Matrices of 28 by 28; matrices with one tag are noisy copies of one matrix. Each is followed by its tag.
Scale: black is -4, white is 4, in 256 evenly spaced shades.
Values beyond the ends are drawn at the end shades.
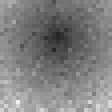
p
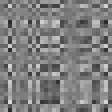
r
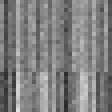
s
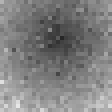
p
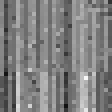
s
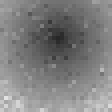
p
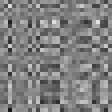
r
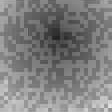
p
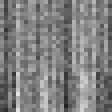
s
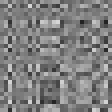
r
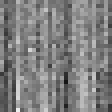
s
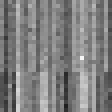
s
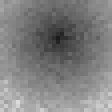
p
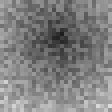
p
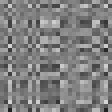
r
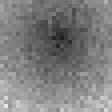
p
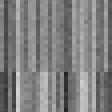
s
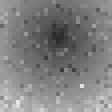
p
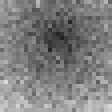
p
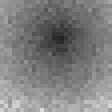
p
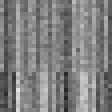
s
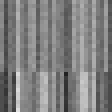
s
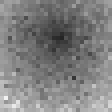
p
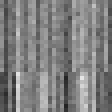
s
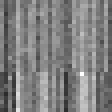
s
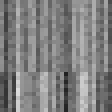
s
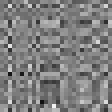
r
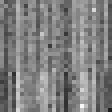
s
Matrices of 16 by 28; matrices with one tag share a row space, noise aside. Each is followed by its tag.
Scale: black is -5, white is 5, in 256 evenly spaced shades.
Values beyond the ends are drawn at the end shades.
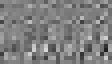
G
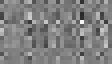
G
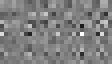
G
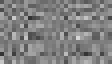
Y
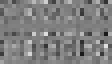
G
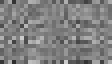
Y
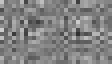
Y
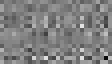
G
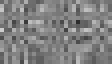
Y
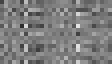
Y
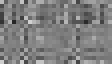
Y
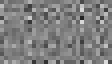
G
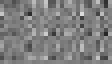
G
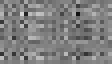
Y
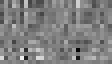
Y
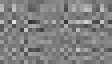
Y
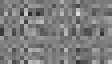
Y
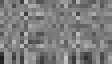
Y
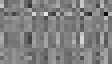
G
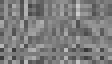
Y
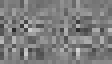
Y
